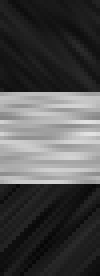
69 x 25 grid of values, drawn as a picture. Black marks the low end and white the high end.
The table splits into 3 rows of 1 panel. Panel 1,1: very low, slanting down to the right, faint in contrast. Panel 2,1: high, streaked across. Panel 3,1: very low, slanting up to the right, faint in contrast.
